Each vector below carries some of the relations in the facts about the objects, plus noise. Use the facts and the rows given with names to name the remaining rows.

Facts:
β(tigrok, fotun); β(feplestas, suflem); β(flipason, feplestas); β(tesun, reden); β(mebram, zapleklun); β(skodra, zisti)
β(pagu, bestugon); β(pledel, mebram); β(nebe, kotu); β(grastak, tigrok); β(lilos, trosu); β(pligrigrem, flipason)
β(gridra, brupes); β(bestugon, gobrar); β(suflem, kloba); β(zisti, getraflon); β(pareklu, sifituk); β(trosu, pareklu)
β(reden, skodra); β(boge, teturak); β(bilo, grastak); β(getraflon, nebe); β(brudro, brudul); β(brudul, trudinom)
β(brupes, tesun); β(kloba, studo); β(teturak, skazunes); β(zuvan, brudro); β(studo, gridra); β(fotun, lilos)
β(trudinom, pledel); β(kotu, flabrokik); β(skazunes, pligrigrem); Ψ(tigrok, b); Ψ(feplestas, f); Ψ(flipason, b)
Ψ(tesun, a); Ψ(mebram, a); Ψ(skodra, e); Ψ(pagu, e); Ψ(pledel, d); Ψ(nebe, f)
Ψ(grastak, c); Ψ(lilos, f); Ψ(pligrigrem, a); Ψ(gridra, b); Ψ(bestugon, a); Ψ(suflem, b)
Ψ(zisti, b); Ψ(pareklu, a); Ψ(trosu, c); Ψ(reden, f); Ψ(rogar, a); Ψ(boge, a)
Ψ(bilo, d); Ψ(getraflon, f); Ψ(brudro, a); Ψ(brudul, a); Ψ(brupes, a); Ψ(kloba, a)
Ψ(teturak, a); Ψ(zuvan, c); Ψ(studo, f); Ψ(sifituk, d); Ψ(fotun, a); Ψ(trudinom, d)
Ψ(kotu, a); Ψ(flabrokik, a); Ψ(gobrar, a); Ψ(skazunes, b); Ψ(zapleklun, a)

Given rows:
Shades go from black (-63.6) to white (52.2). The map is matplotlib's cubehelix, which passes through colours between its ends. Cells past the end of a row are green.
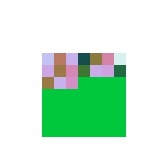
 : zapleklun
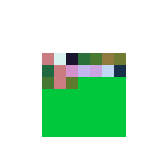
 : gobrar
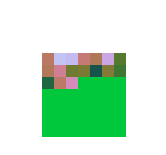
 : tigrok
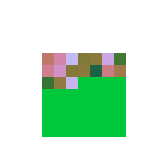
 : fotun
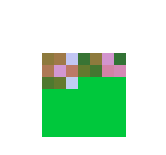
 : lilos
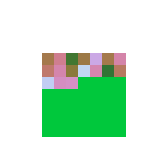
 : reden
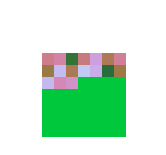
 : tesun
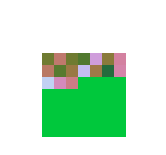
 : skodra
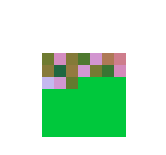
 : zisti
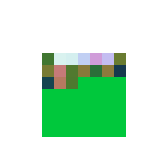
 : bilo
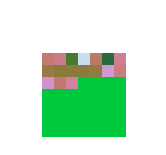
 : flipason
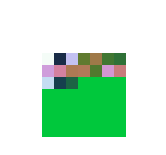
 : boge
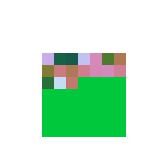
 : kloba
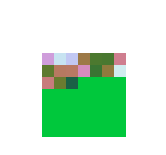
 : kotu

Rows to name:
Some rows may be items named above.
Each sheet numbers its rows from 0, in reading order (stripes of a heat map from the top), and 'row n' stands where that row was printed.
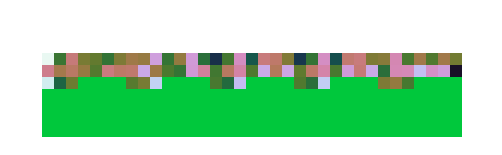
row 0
teturak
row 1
lilos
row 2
pareklu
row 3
pareklu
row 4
bestugon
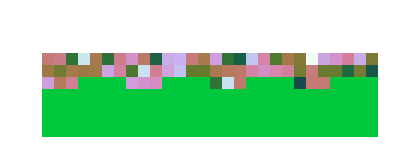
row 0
flipason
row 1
brupes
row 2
kloba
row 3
grastak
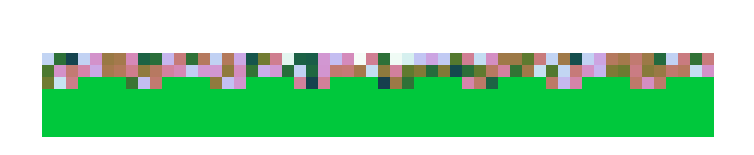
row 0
studo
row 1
suflem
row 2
zapleklun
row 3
zuvan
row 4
bilo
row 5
nebe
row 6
gridra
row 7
feplestas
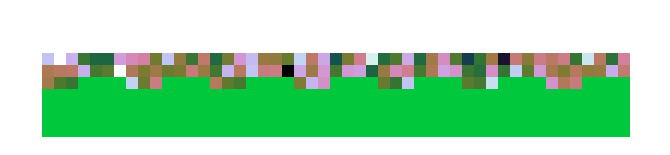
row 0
flabrokik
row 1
pligrigrem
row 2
pagu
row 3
zapleklun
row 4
trosu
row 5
sifituk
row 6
flipason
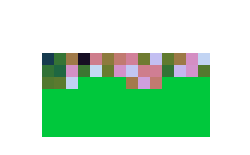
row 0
sifituk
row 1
mebram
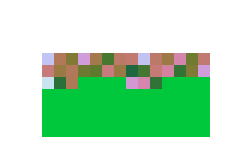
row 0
skazunes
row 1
getraflon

